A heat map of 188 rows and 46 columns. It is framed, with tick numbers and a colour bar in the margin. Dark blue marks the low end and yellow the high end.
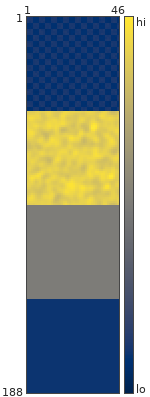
It is made of 4 by 1 panels. Panel 1,1: very low, checkered, faint in contrast. Panel 2,1: very high, blotchy, faint in contrast. Panel 3,1: middling, flat. Panel 4,1: very low, flat.
